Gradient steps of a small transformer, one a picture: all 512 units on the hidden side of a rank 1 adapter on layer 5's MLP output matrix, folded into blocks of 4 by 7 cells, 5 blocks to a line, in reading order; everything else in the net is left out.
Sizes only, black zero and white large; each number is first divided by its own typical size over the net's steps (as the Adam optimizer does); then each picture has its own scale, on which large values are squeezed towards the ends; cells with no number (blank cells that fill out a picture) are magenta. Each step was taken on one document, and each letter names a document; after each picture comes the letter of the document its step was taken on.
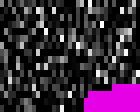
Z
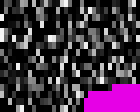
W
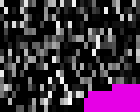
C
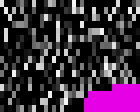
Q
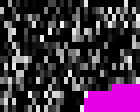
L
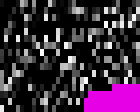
Q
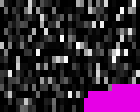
Z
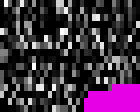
W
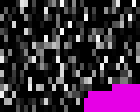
C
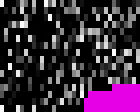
Q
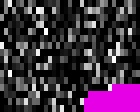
Z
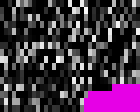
L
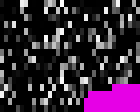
C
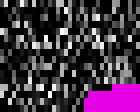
W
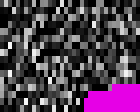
W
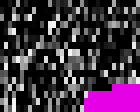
L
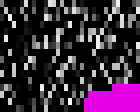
C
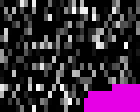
C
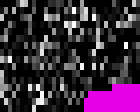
C
